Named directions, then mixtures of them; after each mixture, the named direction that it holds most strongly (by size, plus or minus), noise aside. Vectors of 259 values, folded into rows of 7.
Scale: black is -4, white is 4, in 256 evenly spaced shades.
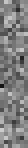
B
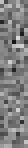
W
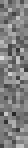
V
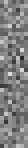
V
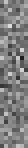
V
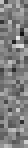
W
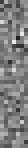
W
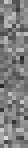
B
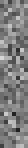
V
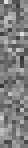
B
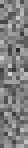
V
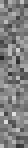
V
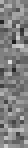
W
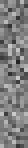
V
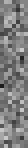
B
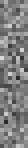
V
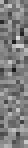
W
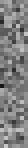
B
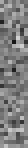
W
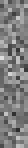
V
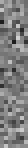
W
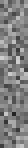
V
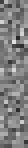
W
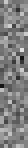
B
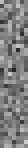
W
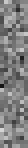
B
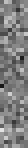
B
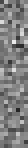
W
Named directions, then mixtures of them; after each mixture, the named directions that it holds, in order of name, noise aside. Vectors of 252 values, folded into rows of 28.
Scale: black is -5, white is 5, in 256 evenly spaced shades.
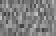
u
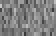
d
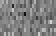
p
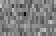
d, p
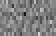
p, u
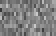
d, u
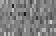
p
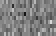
p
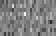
p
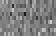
p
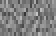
p, u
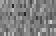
p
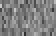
d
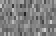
d, p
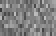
d, u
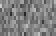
d, p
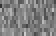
d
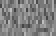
d, u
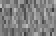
d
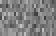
d, u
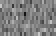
d, p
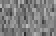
d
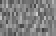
u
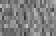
d, u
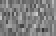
u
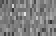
p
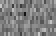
d, p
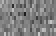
p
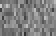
d, u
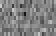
d, p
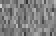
d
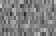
d, p
